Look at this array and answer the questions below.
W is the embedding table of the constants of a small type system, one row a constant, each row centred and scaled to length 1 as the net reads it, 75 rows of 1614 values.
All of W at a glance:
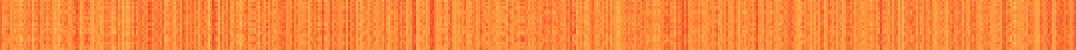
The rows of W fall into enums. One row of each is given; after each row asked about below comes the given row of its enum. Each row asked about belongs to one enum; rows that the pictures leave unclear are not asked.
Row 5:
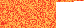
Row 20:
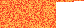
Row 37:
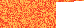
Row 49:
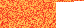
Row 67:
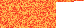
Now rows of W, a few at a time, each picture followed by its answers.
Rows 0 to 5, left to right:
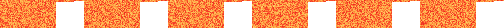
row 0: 37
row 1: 5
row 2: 37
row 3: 67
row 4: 20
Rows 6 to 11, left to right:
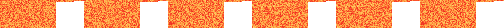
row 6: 20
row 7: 37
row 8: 5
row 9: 67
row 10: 67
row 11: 5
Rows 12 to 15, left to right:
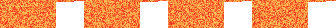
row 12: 67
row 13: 37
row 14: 5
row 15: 49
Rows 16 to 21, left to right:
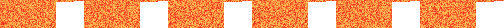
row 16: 5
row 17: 20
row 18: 49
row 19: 49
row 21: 67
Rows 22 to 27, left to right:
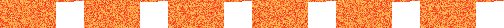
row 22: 37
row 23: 20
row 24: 67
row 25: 49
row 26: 37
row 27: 67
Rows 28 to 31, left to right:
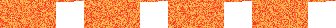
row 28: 37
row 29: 49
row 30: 67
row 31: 5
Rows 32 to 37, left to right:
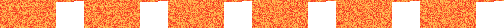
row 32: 67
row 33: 67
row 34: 37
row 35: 37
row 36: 5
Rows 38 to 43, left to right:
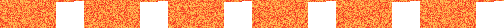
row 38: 37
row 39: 20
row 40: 67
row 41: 49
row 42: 49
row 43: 37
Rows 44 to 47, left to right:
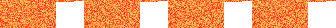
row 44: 37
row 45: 5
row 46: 49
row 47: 49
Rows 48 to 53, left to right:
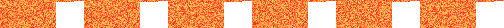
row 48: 49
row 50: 67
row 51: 5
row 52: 20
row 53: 67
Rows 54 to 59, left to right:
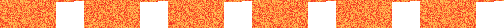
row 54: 37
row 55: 20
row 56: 5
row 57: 37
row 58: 20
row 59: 37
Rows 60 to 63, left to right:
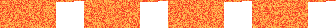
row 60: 20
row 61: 37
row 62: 20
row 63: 67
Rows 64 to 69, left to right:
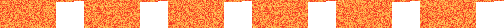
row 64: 20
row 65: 67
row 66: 5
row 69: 49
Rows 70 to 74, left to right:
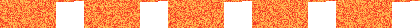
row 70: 37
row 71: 67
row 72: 49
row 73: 5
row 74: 37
